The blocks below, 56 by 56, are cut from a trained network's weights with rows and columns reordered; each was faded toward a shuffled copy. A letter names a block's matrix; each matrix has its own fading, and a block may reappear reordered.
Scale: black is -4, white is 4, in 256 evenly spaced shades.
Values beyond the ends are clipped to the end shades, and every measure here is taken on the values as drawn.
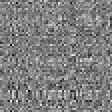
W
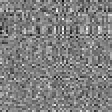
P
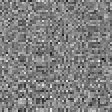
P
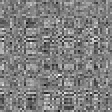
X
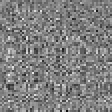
P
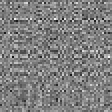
X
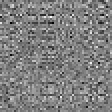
W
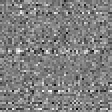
P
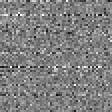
P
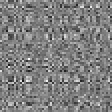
X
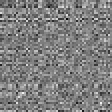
X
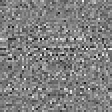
P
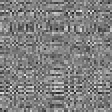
X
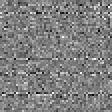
P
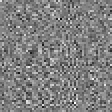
P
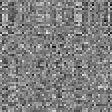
P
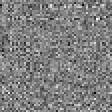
P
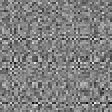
X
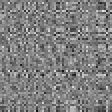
X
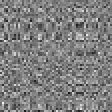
X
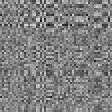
X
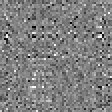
W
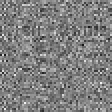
P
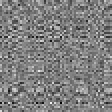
X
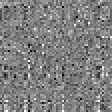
W
